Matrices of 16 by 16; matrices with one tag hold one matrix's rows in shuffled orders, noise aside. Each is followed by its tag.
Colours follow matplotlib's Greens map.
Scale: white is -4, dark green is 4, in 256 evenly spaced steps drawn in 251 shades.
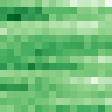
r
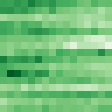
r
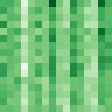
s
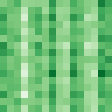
s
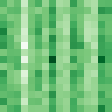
s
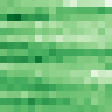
r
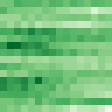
r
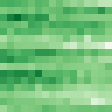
r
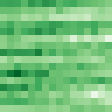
r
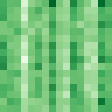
s
